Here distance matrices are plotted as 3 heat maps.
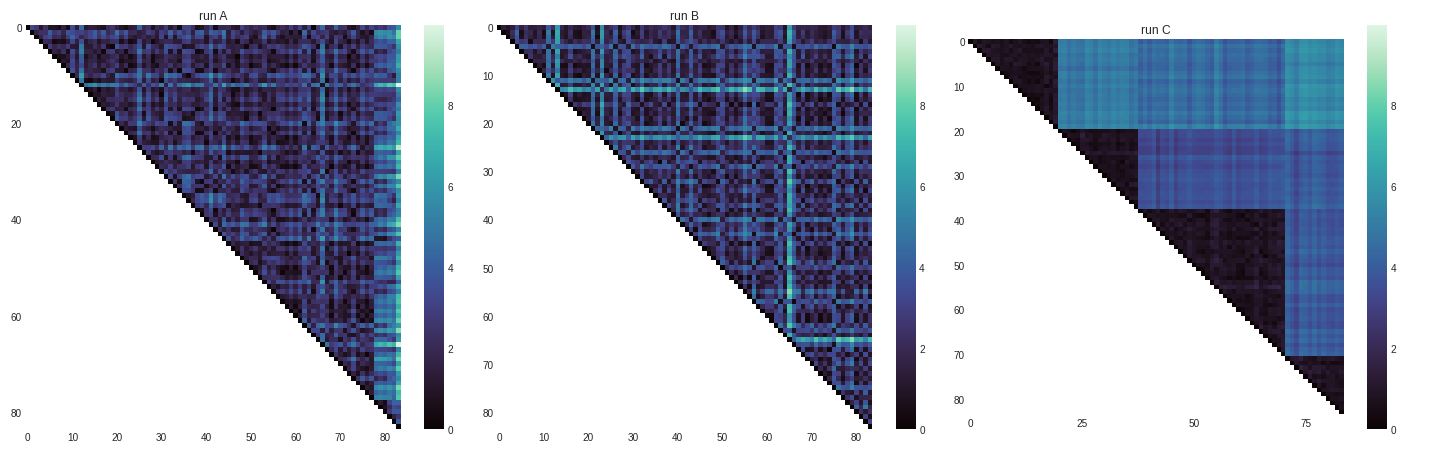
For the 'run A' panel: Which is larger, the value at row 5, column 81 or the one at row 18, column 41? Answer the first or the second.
the second
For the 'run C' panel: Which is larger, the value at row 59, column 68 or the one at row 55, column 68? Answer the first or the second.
the second
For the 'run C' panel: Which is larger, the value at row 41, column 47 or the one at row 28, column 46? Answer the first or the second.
the second
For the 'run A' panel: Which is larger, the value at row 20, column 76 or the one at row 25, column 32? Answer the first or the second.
the second
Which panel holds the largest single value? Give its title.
run A
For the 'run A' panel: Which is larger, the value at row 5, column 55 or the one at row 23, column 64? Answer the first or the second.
the second
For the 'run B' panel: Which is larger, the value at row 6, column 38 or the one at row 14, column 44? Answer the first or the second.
the first
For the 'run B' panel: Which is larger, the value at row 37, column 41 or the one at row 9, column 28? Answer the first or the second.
the second
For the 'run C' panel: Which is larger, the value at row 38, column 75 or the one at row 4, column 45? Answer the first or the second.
the second
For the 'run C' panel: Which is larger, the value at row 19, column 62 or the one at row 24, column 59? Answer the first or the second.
the first
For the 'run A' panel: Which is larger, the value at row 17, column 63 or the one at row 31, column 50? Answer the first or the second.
the first
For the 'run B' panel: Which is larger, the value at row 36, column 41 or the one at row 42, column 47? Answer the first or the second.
the first
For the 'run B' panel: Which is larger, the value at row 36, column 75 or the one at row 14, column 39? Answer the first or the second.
the first
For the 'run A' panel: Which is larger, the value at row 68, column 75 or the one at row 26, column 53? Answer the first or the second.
the second
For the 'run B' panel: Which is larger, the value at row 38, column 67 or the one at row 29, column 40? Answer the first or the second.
the first
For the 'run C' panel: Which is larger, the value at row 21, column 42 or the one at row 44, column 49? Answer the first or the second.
the first
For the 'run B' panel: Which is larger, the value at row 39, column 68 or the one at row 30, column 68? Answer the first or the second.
the second
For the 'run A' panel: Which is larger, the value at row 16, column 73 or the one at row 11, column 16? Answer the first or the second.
the first
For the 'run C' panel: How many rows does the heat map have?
84
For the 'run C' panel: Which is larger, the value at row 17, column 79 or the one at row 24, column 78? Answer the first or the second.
the first
